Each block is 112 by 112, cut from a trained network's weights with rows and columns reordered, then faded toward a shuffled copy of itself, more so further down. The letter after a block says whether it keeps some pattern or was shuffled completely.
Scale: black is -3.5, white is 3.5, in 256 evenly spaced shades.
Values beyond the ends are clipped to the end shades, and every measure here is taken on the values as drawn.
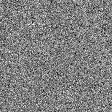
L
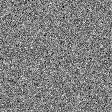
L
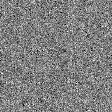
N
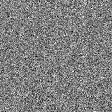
N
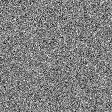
L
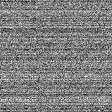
N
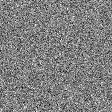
L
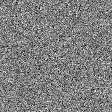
L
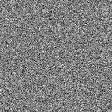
N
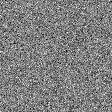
L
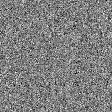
N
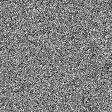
L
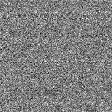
N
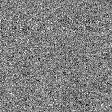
N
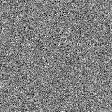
N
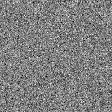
N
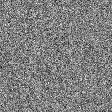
L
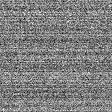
N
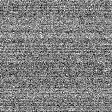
N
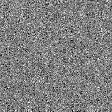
N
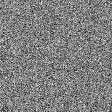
N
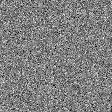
L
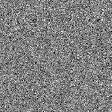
N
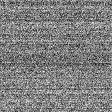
N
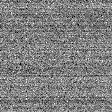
N
